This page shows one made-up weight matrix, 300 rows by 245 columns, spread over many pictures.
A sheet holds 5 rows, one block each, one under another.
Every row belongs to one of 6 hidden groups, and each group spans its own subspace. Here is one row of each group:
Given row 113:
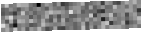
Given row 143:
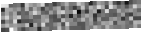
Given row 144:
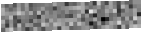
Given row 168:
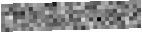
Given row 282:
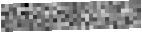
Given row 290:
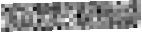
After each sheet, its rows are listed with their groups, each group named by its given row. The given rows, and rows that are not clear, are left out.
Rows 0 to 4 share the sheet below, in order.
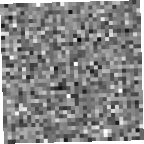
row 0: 113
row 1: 143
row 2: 282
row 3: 168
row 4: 144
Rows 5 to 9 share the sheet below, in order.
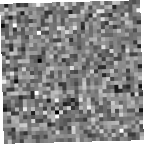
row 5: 113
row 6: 113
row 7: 113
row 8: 290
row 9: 168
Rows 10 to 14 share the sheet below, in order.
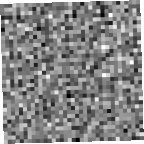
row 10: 168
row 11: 144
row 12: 144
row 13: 144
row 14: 113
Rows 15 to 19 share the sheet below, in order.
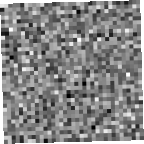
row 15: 143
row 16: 143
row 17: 282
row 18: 144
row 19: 144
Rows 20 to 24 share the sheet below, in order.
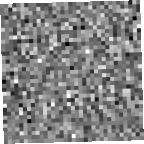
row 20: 282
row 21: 290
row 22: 113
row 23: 144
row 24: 282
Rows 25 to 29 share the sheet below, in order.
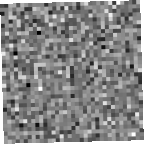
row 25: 144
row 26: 113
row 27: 168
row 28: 113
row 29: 290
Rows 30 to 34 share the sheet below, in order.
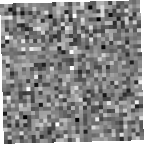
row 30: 168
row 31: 282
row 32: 290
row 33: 282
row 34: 282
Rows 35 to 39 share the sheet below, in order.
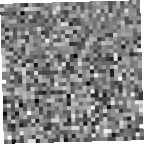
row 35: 282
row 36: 113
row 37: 144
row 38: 168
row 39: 144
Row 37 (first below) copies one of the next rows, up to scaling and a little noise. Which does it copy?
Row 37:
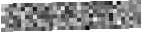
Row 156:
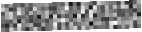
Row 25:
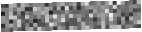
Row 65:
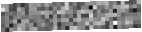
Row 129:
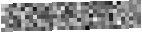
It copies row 129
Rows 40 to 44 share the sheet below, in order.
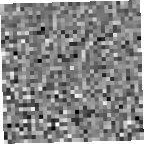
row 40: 144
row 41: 113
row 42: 113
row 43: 282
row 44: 282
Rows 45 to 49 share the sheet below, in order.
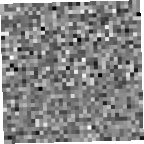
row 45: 144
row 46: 143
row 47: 168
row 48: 113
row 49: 290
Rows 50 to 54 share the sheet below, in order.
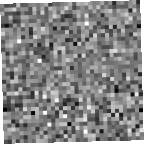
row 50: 290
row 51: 144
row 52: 113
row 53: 290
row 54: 168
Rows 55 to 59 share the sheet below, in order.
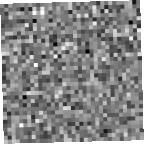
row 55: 290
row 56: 290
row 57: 144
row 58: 282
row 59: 144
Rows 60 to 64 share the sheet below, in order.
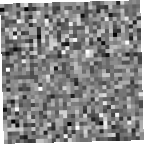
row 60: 282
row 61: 290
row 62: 282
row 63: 113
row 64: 168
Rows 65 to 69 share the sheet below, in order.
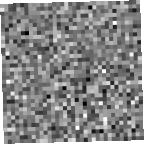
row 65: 144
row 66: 282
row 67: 290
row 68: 168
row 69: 168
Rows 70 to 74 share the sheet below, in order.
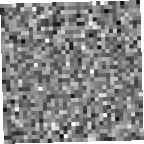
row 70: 144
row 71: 168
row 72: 144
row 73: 113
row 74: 290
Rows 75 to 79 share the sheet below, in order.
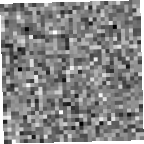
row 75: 168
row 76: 168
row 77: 144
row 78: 290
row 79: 143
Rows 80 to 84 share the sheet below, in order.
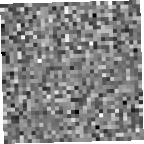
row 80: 144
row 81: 144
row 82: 113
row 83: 113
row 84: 144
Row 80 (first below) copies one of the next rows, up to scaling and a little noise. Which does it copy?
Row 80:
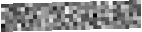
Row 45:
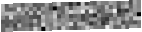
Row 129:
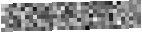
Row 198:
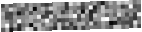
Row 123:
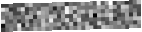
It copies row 123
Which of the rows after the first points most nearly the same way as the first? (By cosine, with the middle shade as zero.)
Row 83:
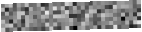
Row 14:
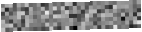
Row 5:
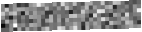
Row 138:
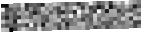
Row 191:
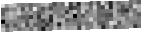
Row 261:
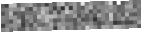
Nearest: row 14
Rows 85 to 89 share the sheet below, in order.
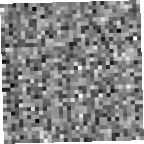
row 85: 144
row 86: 168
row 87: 143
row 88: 143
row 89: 144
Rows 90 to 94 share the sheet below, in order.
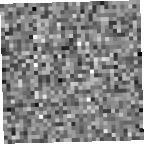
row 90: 144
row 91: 290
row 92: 144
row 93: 290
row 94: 113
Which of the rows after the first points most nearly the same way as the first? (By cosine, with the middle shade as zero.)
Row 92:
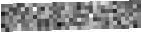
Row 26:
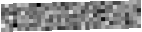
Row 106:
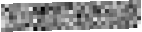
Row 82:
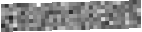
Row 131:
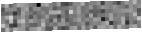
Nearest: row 82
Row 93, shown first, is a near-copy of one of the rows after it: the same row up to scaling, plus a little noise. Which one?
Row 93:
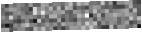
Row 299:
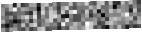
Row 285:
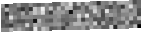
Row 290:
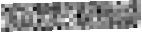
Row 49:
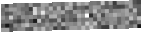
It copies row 49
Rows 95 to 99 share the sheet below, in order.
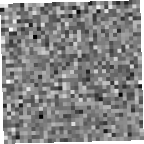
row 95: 143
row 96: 144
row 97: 290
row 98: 143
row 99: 113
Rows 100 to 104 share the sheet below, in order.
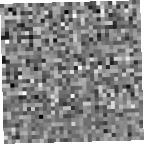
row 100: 168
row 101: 282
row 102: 143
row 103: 290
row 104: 113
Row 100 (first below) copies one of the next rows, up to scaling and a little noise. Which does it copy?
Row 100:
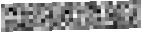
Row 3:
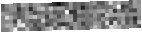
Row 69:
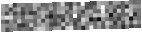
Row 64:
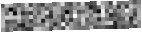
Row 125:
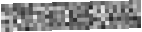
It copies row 64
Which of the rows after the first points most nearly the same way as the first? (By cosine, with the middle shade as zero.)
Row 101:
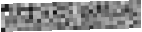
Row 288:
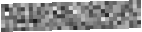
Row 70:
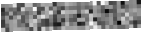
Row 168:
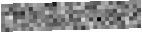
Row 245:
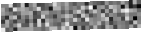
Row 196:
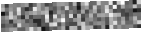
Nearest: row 288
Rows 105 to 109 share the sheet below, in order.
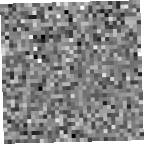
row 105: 168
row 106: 290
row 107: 113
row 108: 113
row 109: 282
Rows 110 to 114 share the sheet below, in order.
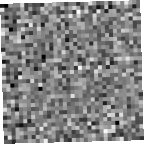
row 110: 143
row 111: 144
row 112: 143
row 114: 144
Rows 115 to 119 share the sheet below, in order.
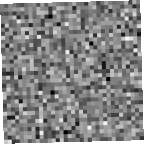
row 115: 282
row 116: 282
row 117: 168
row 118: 282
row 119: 290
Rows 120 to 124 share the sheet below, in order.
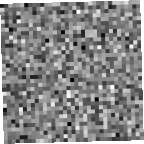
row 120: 143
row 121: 168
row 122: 282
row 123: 144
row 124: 168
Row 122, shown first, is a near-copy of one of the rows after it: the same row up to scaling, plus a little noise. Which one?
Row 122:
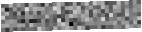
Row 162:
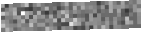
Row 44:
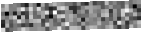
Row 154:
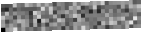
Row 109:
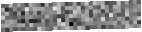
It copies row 109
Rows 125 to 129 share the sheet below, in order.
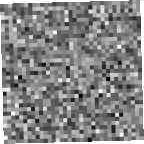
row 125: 168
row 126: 168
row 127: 168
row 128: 143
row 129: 144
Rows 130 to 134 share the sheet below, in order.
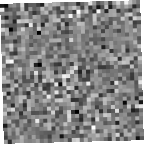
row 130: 143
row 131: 113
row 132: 290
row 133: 113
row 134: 144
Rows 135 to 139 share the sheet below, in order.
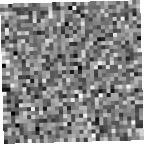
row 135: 282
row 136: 113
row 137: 143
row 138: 143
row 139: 168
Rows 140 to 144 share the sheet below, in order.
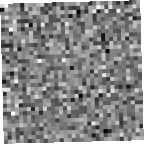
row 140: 143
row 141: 168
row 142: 113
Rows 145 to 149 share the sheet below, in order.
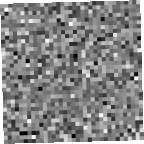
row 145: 282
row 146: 113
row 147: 282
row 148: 113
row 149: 282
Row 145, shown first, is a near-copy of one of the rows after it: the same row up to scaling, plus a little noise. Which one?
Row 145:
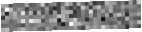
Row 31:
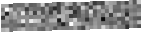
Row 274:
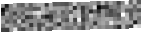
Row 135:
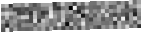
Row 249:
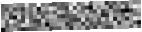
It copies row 31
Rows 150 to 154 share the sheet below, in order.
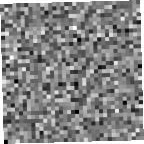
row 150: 113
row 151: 143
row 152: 113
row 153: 113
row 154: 282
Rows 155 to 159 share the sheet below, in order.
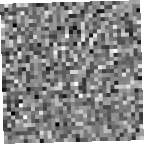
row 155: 113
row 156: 144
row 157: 113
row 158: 143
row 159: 282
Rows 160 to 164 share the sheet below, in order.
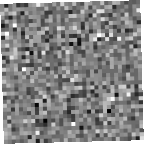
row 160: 113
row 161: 143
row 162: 282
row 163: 144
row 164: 290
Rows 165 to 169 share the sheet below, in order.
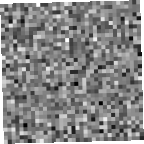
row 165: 113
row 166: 168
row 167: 113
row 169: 168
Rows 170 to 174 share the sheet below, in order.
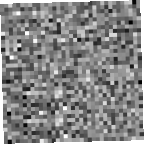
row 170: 290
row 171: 143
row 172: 290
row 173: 282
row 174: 282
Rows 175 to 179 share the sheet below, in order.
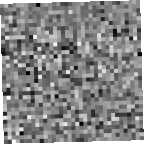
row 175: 113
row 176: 290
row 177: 290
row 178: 282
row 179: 143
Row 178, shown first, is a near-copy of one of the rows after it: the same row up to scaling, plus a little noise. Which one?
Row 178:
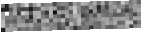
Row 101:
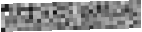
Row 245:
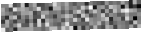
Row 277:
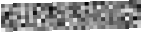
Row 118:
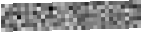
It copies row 101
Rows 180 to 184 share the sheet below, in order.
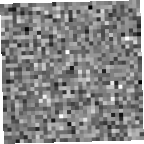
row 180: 168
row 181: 282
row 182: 290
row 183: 144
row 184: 168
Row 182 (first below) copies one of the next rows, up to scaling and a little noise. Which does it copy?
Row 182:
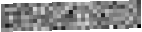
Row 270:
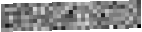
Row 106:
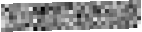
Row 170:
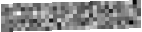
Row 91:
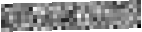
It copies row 270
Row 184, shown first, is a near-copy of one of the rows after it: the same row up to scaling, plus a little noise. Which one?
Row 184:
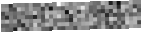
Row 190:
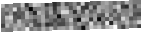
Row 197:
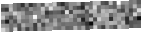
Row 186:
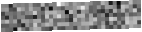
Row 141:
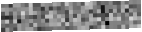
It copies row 186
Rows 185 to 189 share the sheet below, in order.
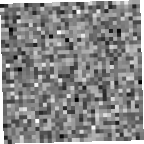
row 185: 143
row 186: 168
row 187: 290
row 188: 168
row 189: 144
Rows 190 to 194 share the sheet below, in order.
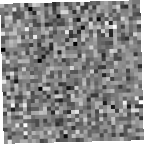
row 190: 168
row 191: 144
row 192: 113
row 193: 113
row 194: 282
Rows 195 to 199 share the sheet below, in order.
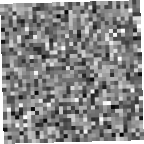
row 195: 168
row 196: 144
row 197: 168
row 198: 144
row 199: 282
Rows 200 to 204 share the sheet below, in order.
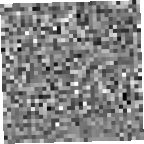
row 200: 290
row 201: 143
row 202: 113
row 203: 282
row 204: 282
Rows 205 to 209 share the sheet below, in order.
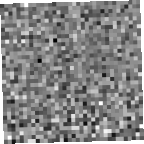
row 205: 282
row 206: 282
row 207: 113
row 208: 168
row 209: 144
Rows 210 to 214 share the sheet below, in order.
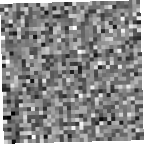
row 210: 113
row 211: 144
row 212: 143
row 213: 143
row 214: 143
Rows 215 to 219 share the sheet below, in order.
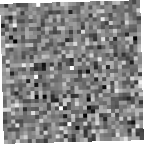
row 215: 113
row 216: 168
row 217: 290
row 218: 290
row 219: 168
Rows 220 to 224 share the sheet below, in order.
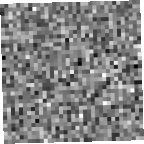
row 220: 144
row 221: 168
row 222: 144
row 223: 144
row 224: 144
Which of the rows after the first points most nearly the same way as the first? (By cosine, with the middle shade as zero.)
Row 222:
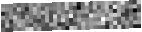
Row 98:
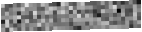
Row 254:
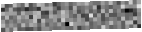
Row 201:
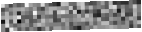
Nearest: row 254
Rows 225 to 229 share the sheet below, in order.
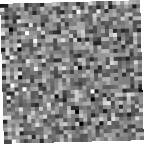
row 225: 143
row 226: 143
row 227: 143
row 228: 282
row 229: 143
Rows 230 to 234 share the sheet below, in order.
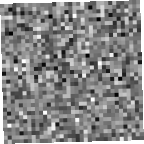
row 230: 168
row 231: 290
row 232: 282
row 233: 144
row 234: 282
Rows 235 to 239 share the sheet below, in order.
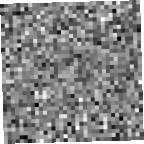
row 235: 144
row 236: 143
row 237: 290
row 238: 290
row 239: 168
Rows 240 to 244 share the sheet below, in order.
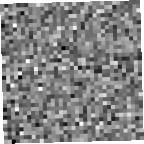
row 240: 113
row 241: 290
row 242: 143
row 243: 113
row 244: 143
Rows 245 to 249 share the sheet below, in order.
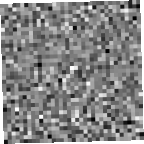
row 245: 282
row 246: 168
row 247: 290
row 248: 113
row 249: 282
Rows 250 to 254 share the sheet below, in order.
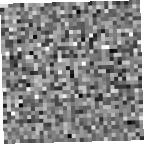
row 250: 143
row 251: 144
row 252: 168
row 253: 143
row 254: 282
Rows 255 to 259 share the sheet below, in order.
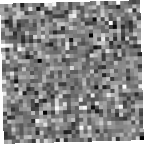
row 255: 168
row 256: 168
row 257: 113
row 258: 144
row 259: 290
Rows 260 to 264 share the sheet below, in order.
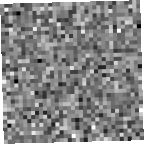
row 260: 290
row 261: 144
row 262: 113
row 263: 290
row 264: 282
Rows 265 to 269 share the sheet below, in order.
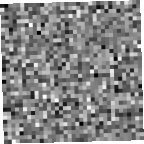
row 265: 143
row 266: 113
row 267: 144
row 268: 290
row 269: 143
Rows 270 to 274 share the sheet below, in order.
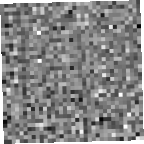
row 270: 290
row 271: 113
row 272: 113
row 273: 143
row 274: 282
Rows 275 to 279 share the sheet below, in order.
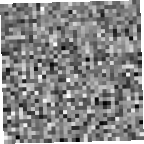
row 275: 290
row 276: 290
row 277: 282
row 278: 144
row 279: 113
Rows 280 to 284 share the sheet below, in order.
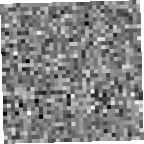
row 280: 290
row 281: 113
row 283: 168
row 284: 113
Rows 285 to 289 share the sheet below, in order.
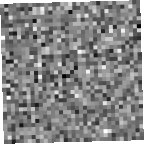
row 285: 290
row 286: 144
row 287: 290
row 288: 282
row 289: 144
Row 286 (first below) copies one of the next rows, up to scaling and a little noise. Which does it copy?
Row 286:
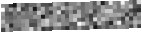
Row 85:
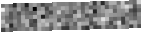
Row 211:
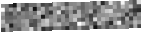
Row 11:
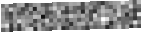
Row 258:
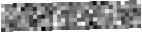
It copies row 211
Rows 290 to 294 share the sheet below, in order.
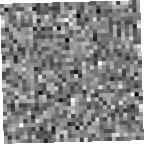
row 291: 168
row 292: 282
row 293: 168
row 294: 144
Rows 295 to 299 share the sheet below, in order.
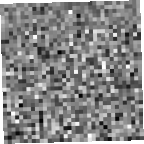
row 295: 290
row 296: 144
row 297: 168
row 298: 143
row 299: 290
